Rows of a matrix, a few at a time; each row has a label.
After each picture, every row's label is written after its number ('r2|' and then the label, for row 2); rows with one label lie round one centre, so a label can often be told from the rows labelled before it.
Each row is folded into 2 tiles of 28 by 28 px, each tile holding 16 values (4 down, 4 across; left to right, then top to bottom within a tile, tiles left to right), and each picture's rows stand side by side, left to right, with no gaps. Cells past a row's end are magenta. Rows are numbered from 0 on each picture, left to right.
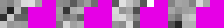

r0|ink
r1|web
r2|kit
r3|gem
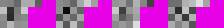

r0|web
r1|ink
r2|web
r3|ink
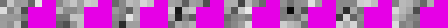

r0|kit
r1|gem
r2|gem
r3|web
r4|web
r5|ink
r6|ink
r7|kit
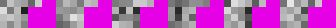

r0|kit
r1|gem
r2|ink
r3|web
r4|kit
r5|kit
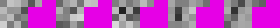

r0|kit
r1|gem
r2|ink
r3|web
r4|web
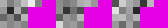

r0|ink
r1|ink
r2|kit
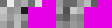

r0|kit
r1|web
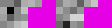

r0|web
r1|gem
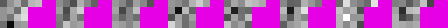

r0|gem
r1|web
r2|web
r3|ink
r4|ink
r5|web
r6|kit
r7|web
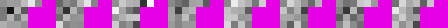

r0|ink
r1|ink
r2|kit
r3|web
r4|kit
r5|kit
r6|ink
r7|kit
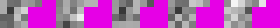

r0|web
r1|gem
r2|web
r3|ink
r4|kit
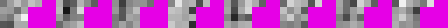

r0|gem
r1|web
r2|web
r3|kit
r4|web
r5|kit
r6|web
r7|kit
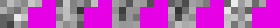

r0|gem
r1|kit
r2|web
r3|web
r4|kit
